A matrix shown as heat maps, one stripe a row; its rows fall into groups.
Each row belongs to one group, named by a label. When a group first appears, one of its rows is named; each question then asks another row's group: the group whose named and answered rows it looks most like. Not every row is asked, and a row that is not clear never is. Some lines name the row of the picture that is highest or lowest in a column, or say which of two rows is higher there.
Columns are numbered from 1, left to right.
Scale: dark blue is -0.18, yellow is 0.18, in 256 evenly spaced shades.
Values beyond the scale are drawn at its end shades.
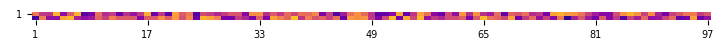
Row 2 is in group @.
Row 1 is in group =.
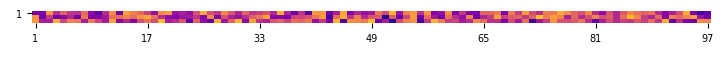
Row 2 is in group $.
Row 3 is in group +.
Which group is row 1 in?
$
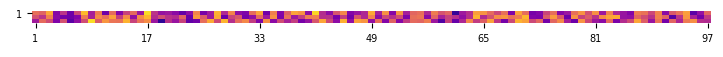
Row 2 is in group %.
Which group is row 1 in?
%
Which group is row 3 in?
$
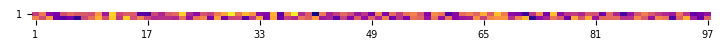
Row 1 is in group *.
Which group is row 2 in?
%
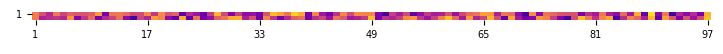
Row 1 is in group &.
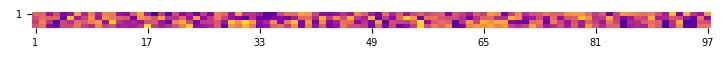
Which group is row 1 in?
=
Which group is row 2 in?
+
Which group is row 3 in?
*
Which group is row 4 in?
*
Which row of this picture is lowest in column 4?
3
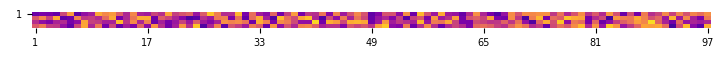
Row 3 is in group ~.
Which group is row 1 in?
@
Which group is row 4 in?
%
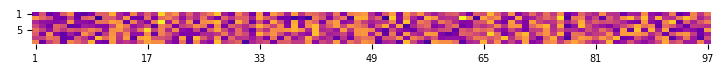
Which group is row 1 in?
@
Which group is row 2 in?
$
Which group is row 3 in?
@
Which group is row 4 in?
~
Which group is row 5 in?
&
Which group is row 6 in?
$
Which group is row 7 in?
%
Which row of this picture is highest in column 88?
2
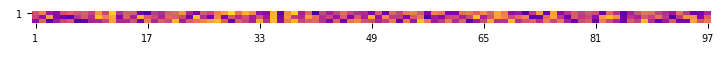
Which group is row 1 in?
*
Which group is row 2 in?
%
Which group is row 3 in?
@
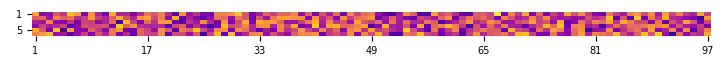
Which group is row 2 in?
&
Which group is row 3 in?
$
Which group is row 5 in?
+
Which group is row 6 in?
%
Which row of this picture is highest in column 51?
4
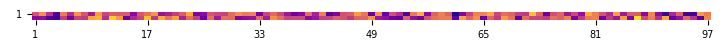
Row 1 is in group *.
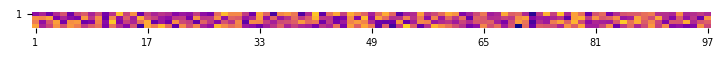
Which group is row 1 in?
~
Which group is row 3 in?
=
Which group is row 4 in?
+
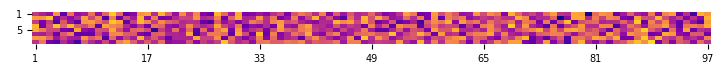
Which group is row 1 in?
+
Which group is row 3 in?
&
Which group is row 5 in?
=
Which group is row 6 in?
@
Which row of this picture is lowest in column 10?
4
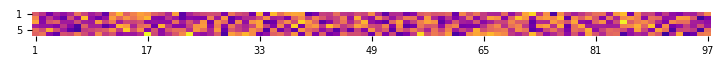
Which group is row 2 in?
$
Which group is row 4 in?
~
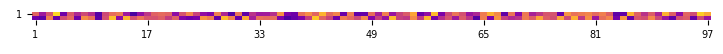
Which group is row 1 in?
+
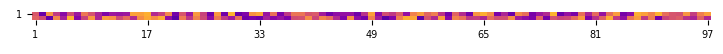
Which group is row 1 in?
%
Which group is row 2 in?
+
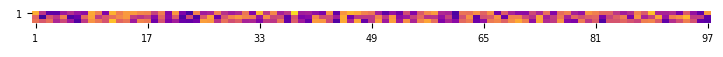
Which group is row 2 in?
$
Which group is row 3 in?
$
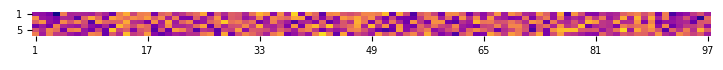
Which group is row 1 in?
~
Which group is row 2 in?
&
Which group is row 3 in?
*
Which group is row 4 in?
~
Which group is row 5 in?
=
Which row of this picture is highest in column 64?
3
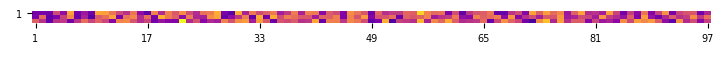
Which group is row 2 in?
@
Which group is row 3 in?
~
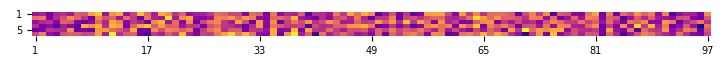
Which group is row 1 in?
&
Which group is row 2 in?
*
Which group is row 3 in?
@
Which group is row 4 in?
&
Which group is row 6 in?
*
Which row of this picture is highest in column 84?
2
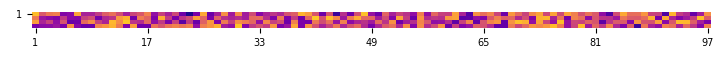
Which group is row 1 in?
=
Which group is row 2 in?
~
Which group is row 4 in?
@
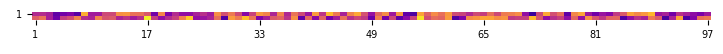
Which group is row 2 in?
*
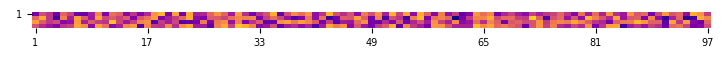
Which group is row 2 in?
*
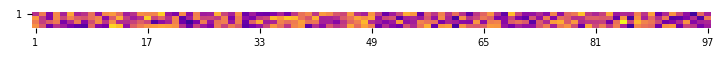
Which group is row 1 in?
+
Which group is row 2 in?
&
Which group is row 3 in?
=
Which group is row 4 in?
&
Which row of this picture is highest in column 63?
4
